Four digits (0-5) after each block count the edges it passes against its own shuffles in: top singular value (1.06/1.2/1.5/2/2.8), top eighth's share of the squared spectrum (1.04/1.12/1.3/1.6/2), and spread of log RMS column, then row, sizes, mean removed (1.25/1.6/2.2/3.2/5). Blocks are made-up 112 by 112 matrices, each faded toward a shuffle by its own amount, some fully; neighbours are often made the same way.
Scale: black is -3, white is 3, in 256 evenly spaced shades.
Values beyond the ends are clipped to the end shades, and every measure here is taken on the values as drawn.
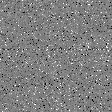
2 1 0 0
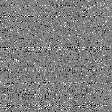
4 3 1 3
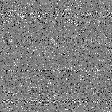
4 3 1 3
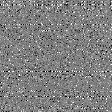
4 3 1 3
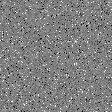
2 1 0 0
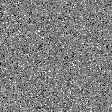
0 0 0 0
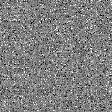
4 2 1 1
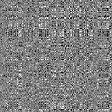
5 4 3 3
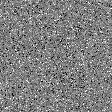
1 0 0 0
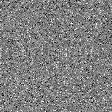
3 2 0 1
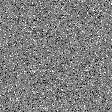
2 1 0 0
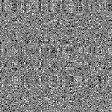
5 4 2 3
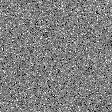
0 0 0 0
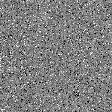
2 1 1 0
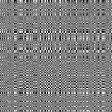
5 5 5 5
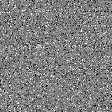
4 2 0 1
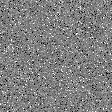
0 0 0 0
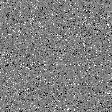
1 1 1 1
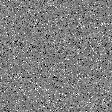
1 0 0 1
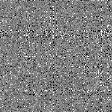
2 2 3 3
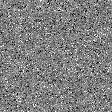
2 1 0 0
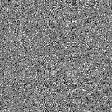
4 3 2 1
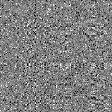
4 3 2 2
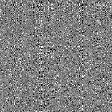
4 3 3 2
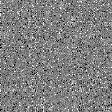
4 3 2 1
